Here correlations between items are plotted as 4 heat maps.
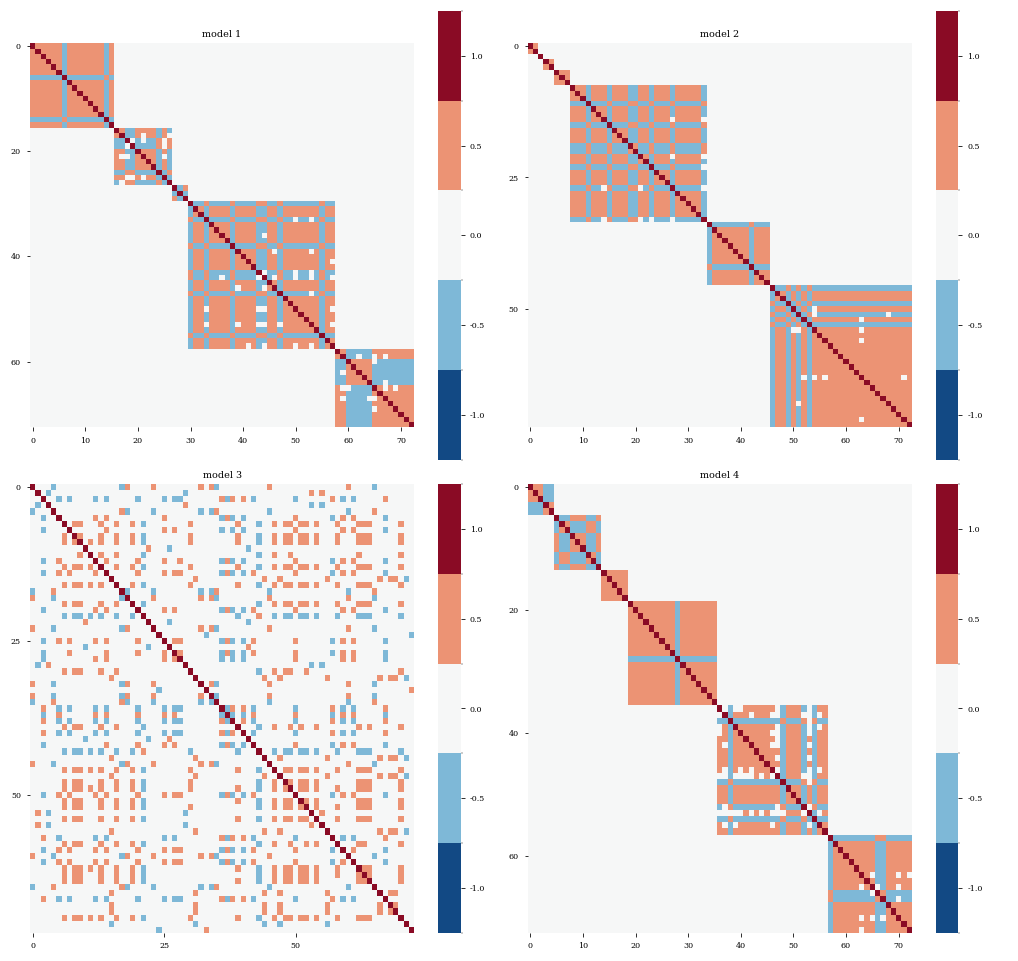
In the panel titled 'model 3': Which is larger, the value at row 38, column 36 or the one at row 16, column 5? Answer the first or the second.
the first
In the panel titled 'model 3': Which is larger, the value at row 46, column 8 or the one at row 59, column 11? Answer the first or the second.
the first
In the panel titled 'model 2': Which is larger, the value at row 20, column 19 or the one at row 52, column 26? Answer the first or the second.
the first
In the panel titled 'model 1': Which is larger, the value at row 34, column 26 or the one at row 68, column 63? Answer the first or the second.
the first
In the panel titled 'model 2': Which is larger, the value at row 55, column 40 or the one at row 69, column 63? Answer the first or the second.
the second
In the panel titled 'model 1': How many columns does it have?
73
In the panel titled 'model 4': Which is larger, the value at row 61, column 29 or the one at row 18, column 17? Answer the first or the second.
the second
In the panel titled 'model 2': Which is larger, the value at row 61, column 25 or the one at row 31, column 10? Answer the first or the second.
the second
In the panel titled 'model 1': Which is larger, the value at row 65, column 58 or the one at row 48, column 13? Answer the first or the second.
the first
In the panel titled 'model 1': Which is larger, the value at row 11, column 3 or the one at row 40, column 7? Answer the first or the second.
the first
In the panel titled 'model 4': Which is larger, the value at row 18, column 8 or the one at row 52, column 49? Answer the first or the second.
the first
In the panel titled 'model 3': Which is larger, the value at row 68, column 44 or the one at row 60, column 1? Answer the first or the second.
the first
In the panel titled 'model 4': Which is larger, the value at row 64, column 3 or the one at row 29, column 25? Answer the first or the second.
the second
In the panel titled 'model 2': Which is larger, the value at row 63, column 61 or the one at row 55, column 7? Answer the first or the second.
the first
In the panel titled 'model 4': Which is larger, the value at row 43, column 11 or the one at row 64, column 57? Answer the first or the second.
the first
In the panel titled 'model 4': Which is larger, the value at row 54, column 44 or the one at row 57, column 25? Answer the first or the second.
the second
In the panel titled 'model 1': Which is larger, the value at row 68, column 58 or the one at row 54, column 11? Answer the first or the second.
the first
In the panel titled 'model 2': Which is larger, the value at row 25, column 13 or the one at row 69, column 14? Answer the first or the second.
the first
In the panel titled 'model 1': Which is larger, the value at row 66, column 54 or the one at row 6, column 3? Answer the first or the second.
the first
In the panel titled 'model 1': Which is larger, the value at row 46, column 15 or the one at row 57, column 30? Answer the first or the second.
the first
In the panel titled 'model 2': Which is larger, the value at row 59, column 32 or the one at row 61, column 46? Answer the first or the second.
the first
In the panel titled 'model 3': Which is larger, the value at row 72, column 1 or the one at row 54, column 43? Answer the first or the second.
the first
